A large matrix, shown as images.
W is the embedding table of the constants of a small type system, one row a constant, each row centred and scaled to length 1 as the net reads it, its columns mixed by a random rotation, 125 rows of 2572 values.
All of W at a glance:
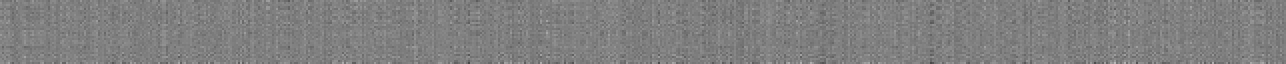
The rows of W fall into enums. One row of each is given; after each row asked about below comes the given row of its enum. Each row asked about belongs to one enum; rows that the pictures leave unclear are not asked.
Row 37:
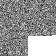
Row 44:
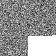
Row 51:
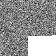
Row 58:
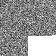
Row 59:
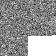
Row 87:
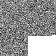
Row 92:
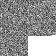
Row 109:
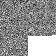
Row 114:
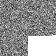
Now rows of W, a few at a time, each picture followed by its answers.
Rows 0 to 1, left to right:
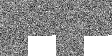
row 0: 87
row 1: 114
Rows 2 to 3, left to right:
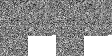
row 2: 109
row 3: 109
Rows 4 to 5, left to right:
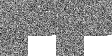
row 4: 87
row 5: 92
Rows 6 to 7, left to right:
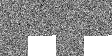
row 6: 44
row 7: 114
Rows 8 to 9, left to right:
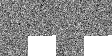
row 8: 44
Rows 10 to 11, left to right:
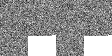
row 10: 58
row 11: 114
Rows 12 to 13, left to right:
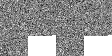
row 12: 37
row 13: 109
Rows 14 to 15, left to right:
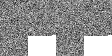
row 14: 109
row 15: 87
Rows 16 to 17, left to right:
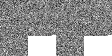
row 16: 109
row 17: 58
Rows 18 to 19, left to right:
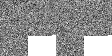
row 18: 109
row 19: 51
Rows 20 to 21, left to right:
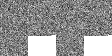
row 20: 92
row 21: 114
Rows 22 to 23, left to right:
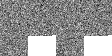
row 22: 44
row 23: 37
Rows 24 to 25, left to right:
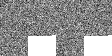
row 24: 58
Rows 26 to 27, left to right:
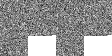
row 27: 92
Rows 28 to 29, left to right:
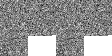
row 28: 37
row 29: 37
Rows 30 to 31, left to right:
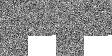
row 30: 109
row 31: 87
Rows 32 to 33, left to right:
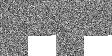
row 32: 92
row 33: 51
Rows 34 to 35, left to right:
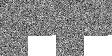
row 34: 58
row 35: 109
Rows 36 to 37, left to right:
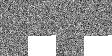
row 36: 92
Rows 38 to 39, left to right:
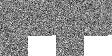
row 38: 51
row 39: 109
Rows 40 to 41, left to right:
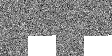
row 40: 37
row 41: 114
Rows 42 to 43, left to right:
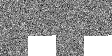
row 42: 37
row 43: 114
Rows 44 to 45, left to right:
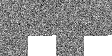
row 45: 58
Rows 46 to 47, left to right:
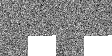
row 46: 44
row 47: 37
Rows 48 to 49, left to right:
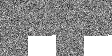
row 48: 109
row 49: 114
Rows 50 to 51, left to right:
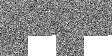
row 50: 87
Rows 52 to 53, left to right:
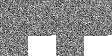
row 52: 92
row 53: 58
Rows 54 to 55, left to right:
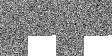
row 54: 87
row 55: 44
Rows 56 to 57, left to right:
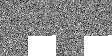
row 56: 109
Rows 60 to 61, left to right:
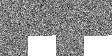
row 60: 44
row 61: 114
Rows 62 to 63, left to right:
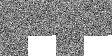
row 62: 51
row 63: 87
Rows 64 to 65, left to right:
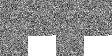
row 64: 114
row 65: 114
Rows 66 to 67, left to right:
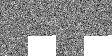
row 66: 59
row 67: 37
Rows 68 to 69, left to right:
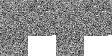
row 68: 87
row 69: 87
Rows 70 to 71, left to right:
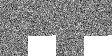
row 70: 114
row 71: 37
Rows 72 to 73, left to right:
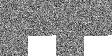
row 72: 114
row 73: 58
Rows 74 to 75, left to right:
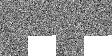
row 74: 51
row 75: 37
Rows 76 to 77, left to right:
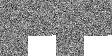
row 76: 114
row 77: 87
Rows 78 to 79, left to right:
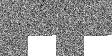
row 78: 44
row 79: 92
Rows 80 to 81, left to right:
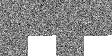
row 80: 44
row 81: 58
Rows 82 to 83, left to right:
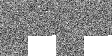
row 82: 87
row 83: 51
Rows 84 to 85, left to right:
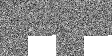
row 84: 109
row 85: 51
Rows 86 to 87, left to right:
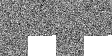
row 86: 44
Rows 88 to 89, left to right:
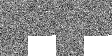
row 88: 87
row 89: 114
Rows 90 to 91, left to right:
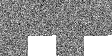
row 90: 44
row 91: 58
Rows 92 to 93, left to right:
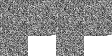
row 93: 92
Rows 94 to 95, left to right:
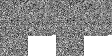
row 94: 109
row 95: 109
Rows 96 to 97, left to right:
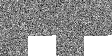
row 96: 37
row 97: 58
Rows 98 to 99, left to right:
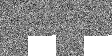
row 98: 109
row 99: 114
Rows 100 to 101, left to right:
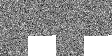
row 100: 37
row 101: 114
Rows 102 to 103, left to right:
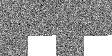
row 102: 44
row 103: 58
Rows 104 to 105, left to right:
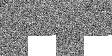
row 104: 58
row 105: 87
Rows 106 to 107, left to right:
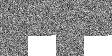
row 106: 92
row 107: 114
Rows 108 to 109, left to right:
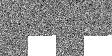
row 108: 44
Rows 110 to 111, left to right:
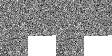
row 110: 37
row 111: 37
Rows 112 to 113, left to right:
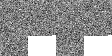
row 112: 51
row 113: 87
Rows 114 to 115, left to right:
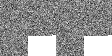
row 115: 51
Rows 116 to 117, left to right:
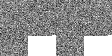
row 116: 87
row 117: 58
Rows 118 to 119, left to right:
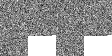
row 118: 37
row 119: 92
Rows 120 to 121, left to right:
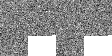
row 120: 87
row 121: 37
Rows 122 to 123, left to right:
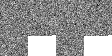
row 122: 59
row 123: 44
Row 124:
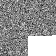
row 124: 37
